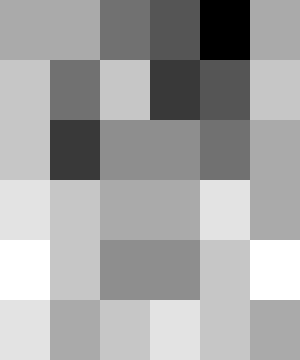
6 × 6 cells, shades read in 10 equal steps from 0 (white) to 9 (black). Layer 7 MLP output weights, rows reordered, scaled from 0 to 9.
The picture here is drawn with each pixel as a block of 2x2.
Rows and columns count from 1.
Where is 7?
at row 2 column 4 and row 3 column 2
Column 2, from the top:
3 5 7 2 2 3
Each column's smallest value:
0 2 2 1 1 0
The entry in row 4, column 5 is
1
